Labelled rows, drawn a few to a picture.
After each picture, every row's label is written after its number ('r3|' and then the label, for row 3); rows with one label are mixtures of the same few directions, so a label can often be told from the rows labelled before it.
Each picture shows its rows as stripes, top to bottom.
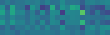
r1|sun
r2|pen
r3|sun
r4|pen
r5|sun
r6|sun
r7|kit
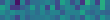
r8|kit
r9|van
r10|sun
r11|kit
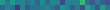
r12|sun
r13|kit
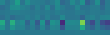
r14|kit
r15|van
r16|van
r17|sun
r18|sun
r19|sun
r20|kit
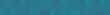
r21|kit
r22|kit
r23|pen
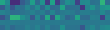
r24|van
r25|sun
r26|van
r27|van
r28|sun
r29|sun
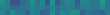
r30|van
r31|van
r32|pen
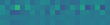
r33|pen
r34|kit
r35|van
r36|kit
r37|van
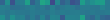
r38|pen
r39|van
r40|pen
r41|sun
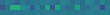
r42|kit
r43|van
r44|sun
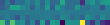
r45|sun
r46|van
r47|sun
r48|kit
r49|sun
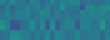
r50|pen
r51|sun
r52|pen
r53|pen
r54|van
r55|van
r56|van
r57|van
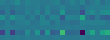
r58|kit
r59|sun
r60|sun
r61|sun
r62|pen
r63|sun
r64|sun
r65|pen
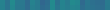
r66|pen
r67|pen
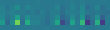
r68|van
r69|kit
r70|sun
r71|kit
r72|kit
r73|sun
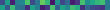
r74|pen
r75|pen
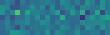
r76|kit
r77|van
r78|kit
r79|sun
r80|pen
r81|kit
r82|van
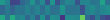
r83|van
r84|sun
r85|sun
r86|sun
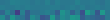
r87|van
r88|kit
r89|kit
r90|pen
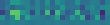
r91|van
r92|sun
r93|van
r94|kit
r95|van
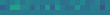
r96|kit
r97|van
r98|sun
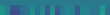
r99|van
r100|van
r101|van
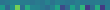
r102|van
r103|kit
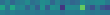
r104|pen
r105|sun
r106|sun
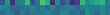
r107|pen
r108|van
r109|kit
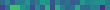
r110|pen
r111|van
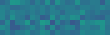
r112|van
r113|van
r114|sun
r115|pen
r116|pen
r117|van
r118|pen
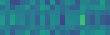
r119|van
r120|pen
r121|sun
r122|sun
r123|sun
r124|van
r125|pen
